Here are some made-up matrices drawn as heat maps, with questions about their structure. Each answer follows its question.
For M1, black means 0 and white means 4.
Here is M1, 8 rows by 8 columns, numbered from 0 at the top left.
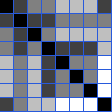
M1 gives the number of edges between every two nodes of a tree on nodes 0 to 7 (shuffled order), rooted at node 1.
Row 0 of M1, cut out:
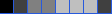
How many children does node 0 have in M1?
1
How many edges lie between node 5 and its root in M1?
2
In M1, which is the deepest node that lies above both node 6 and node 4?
3
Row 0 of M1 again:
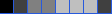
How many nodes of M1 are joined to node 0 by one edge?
2
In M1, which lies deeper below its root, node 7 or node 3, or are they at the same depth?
node 7
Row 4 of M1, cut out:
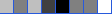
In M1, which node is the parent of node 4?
3
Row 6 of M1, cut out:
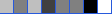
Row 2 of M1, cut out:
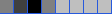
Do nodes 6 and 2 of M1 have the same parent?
no
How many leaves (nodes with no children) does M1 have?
5
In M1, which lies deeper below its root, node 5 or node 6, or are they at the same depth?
the same depth
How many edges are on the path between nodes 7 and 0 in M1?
1
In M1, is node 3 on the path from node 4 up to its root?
yes
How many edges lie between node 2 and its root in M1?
1
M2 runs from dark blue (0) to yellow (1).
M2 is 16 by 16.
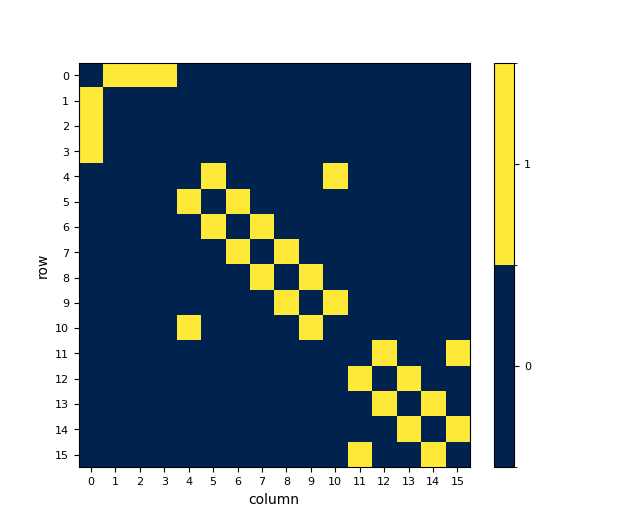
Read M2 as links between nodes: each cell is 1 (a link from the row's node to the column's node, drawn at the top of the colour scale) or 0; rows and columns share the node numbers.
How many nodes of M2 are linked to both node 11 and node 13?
1
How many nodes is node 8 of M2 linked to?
2
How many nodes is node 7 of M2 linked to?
2
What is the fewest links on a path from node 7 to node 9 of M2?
2
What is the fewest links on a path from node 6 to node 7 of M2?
1
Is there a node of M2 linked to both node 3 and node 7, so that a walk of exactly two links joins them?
no
